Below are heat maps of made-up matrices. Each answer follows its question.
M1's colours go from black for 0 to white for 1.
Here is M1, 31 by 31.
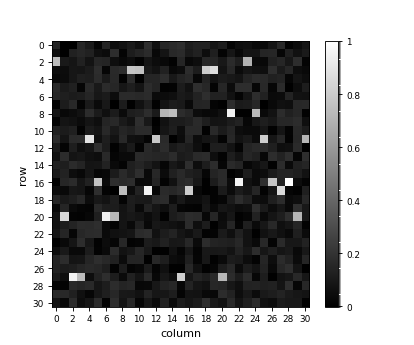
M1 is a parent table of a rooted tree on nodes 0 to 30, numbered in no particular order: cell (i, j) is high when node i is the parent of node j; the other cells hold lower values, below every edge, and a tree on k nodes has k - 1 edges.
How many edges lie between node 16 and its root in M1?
1
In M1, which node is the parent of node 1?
20
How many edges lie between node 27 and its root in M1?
1
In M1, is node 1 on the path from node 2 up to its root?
no
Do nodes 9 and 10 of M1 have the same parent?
yes
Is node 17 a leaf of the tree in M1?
no
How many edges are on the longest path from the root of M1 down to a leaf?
3
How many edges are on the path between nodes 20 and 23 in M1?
3
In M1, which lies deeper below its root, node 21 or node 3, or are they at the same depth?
the same depth
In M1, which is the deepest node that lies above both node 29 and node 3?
27
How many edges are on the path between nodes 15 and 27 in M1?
1
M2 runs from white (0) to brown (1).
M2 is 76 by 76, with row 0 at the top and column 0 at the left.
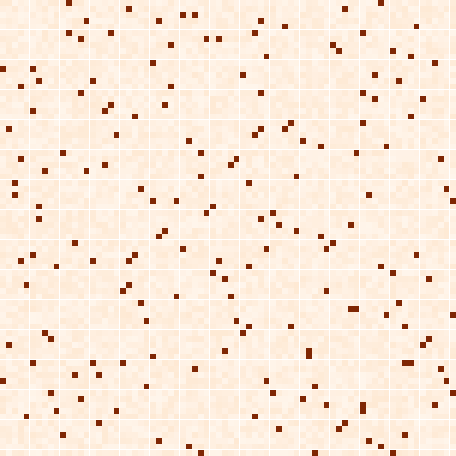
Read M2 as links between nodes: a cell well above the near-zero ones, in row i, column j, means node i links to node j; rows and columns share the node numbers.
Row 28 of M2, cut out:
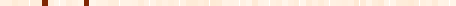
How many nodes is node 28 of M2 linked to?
2
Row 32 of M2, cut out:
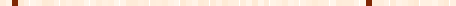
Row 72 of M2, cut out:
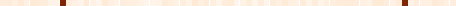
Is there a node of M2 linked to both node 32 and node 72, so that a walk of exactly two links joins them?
no
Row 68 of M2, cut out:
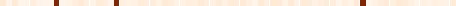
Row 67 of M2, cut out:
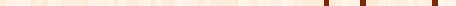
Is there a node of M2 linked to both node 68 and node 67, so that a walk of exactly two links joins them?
yes
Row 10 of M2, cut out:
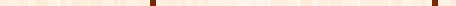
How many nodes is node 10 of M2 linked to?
2
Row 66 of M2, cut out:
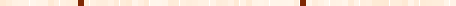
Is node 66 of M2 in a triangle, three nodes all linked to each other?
no
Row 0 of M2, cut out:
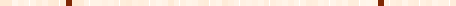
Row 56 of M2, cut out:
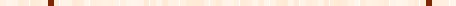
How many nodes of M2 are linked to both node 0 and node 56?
0
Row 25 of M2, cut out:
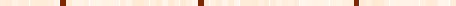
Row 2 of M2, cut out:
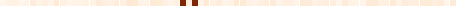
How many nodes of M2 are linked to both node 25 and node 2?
0
